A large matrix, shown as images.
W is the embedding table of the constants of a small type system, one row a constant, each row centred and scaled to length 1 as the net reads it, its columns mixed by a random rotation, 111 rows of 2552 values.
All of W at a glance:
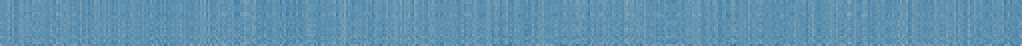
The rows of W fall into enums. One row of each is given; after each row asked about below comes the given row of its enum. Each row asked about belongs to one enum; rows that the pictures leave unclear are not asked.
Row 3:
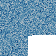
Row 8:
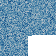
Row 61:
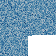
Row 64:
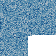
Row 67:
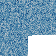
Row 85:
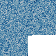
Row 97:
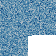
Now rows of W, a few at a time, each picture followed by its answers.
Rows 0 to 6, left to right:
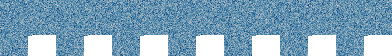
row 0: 3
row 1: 97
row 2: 67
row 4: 8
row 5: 67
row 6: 97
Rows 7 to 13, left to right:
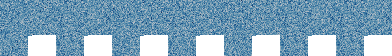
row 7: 3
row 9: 97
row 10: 61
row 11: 67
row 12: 8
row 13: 8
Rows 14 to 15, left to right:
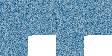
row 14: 67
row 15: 64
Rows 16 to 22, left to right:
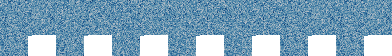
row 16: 8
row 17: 85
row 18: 67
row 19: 97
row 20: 97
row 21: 8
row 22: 8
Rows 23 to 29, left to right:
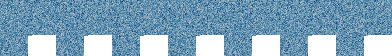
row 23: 85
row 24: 67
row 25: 8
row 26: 97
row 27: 67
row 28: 85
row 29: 64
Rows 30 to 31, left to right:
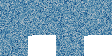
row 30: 3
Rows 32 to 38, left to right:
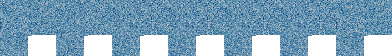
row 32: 64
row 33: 3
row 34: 97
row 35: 97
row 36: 97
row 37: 97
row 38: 64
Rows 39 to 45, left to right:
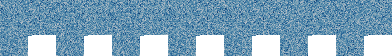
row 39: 97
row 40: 67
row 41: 67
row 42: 97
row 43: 97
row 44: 85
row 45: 3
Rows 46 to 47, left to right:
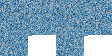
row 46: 67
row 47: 97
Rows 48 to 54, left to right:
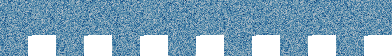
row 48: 8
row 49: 85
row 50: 8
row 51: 67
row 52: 64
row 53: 85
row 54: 61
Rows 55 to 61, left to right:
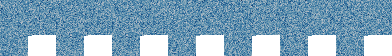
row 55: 97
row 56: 64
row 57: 64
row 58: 85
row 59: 67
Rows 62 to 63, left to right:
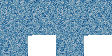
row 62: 85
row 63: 85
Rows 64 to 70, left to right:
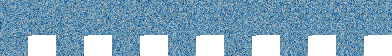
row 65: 8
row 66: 85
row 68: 3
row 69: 67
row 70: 67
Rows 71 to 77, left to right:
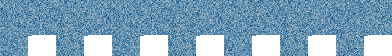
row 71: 97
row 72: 8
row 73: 97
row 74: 8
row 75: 85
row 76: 8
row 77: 3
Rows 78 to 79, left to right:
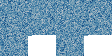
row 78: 8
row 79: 85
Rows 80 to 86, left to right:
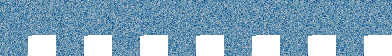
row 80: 67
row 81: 8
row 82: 64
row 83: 85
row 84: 97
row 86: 85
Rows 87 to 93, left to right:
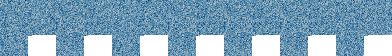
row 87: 8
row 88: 64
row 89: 85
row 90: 64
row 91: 64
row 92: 64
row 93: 67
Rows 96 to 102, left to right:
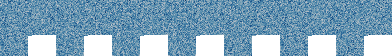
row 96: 8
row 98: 67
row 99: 67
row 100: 85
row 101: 8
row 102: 3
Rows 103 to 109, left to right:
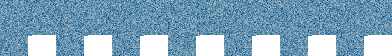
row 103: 85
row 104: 8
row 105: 3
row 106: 64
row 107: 3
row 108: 97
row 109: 3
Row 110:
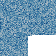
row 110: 64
